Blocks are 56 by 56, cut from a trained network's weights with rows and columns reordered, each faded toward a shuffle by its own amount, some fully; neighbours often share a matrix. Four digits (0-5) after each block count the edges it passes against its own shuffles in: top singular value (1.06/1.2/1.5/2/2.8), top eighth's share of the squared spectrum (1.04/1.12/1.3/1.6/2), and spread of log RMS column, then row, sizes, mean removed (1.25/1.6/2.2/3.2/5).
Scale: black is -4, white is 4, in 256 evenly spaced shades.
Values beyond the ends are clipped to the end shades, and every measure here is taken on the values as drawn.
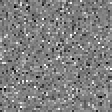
0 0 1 0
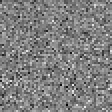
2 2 1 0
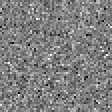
1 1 0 0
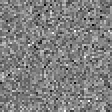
0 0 0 0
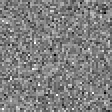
1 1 0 0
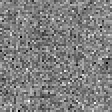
2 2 0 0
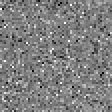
1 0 0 0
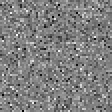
0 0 0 0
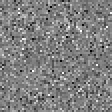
1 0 0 0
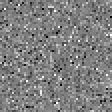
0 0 0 0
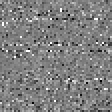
3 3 0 3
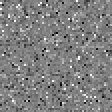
0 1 0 0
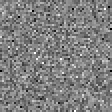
0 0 0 0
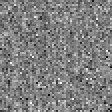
2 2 0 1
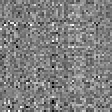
3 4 1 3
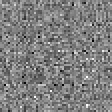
3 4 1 2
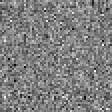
2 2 0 1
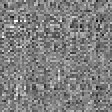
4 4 1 3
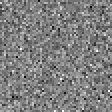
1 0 0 0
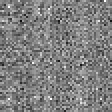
3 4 1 2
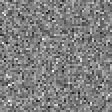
0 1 0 0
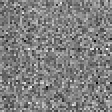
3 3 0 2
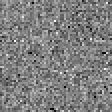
2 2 0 0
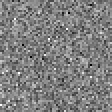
1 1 0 0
